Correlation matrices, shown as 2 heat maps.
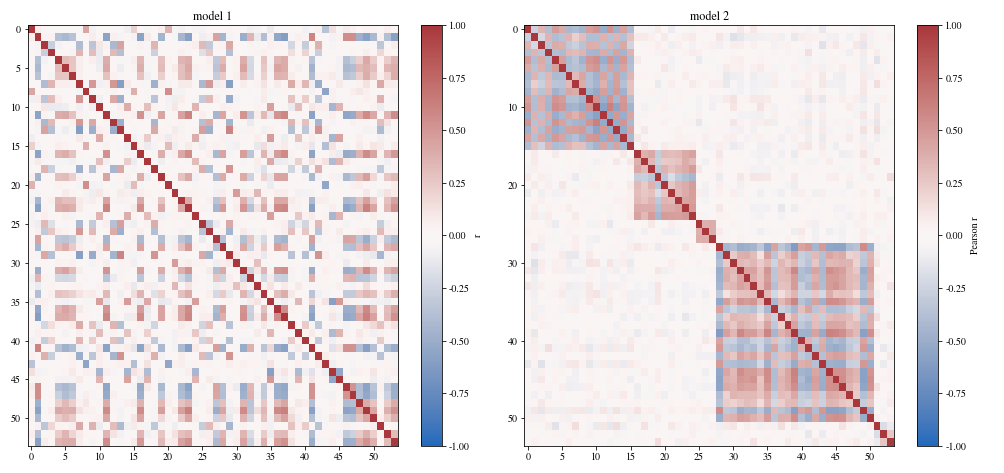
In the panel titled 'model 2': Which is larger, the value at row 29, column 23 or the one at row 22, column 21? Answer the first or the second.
the second
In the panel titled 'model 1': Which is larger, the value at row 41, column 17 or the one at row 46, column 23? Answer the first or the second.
the first
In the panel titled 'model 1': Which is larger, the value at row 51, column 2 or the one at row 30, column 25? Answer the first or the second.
the second
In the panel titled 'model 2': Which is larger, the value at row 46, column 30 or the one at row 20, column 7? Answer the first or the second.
the first
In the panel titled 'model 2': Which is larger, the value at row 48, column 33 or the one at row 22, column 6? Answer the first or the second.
the first
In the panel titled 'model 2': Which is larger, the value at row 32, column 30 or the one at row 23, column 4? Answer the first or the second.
the first
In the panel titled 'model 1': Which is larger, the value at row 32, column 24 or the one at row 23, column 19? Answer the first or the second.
the second
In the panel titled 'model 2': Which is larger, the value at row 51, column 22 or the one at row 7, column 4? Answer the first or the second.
the first
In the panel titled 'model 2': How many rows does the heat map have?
54
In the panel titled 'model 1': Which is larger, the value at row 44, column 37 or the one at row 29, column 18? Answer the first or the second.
the second
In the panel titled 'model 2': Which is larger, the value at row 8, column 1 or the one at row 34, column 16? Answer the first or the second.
the first
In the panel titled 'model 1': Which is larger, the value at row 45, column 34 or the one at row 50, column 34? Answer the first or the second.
the second
